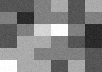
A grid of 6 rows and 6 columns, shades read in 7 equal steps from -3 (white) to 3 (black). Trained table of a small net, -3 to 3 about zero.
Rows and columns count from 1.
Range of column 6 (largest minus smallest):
3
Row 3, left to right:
1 0 -2 -3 0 2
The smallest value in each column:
-3 -1 -2 -3 -1 -1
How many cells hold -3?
2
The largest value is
2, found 3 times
